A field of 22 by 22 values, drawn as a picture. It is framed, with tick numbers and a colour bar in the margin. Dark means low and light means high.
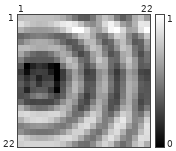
Rings: centred on the middle left. Ninth with the lowest average: middle left. Slope: none. Odd rows or columns: none. Odd patch: lower, in the middle left.
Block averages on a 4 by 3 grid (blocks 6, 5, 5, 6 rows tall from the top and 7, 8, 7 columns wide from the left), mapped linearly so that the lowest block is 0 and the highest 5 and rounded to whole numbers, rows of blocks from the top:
4 4 4 / 0 3 2 / 1 3 2 / 5 4 5
